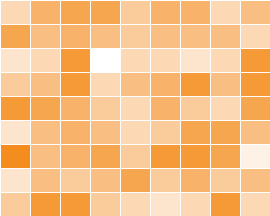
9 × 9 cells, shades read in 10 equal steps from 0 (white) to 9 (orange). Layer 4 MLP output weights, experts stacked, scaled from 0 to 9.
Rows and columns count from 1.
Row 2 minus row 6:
5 0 0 0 1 1 -2 -2 -2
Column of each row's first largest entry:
3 1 3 3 1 7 1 5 2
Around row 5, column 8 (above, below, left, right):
5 7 4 7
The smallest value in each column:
2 3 4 0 3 2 2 3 1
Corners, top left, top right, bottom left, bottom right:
3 5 4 3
